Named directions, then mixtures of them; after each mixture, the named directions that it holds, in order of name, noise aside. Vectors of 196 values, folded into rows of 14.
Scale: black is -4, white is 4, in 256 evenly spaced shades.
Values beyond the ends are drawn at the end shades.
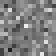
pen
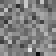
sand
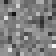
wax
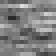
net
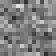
net, sand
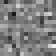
net, wax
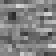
net, wax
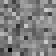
pen, wax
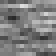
net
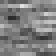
net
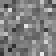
pen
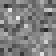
net, pen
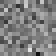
sand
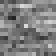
net, pen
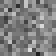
sand, wax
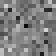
pen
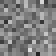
pen, sand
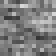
net, wax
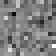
wax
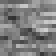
net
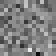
sand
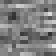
net, wax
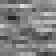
net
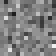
wax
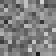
pen, sand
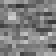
net, wax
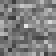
net, pen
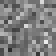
pen, sand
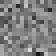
pen, sand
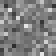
pen, wax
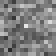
net, pen
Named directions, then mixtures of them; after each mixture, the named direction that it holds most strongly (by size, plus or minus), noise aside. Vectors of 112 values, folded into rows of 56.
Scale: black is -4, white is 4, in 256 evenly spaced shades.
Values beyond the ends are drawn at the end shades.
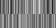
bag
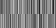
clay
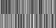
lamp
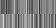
lamp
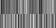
lamp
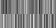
lamp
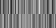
bag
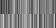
lamp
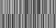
bag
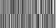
clay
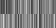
lamp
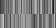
clay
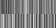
lamp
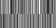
bag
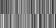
clay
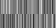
lamp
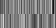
clay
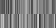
bag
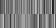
clay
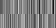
clay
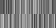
bag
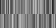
bag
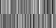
lamp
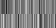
lamp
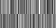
lamp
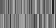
clay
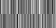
lamp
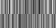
bag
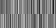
clay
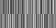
clay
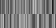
bag
